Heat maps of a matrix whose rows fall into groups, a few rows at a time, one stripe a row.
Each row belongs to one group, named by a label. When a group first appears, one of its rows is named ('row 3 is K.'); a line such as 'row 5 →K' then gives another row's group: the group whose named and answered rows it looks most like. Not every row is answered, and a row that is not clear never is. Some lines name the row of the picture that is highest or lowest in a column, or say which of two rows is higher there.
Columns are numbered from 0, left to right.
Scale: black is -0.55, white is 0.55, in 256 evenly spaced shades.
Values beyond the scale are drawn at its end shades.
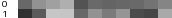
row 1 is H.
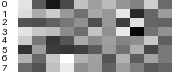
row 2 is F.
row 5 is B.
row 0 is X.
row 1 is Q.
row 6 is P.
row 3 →Q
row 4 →X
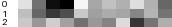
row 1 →X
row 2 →Q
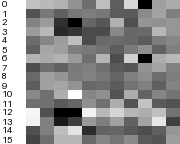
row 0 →Q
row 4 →H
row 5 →H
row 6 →Q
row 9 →H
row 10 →P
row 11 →F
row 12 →X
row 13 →X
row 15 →H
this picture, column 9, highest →13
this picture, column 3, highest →10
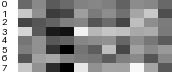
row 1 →X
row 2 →F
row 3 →X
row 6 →H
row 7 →X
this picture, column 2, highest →6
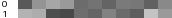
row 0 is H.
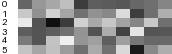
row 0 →H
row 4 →P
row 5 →Q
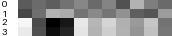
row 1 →H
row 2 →X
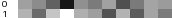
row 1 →P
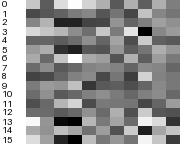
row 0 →P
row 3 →Q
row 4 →F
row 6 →P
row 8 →F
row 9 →H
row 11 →H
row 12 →F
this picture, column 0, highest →13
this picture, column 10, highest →14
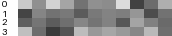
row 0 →Q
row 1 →B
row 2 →F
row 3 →X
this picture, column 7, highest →0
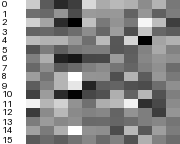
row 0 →X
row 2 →X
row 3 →F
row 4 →Q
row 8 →P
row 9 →H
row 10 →B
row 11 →Q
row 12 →H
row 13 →H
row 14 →P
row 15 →F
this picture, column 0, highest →11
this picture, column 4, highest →0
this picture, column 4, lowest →9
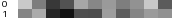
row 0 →X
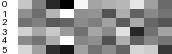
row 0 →X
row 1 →P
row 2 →F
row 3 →Q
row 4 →P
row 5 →X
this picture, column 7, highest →3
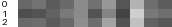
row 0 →F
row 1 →F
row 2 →F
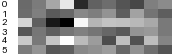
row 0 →H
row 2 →X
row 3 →F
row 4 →P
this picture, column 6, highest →2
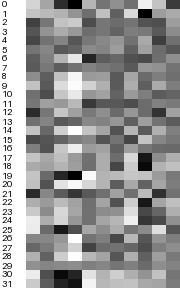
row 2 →H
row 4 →B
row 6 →H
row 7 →F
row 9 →P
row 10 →P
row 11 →H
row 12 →H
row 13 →F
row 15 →F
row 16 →P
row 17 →Q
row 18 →Q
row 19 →X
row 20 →P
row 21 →B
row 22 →Q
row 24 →Q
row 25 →X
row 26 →P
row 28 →P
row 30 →X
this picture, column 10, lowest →0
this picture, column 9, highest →25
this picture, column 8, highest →0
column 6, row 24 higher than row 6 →Yes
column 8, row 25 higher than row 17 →Yes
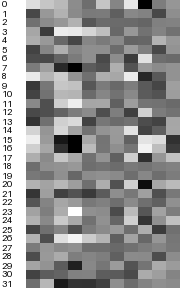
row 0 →Q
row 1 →H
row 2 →H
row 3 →P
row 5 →H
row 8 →Q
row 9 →H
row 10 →H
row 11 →P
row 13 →H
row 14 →Q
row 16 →X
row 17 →Q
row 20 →Q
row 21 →B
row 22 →H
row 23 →P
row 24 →Q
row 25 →B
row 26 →P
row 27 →H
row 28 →H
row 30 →F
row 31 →B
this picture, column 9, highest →15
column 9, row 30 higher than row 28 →Yes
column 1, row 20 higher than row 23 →Yes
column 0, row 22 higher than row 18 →No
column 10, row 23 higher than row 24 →No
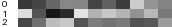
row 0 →F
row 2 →H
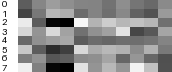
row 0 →H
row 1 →H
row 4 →H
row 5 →X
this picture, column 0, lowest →1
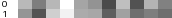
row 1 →P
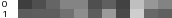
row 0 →F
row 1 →F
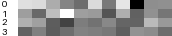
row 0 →Q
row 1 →P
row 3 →F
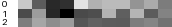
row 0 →X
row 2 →H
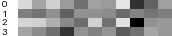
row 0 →Q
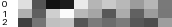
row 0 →X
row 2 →H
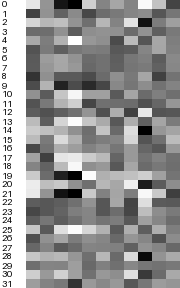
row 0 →X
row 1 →B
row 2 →Q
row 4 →P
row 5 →F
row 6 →H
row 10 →P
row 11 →H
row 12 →F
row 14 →Q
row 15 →Q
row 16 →H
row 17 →P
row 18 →P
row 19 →X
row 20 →Q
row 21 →X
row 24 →F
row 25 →P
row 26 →H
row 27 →F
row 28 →Q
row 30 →Q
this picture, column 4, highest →19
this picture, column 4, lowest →9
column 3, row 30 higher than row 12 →Yes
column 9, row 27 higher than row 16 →Yes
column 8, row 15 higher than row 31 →No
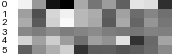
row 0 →X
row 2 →P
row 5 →H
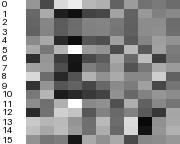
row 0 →P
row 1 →B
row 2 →F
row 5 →P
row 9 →B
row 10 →B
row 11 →P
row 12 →H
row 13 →Q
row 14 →Q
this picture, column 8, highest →6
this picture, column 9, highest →8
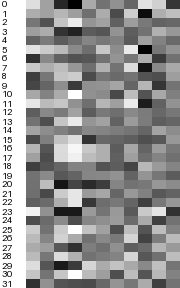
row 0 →X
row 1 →Q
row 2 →P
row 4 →F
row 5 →Q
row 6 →B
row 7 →Q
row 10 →P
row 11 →Q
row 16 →P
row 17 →P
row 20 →B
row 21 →P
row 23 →X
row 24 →B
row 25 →P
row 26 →Q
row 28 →Q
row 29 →X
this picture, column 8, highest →0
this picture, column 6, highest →29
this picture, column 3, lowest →0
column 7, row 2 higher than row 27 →Yes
